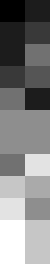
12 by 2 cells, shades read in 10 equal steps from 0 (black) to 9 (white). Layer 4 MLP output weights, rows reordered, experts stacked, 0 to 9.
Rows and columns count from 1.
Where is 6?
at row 9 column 2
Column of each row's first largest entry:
2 2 2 2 1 1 1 2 1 1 1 1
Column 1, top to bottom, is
0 1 1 2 4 5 5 4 7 8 9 9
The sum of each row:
1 3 5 5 5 10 10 12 13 13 16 16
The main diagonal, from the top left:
0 2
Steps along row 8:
up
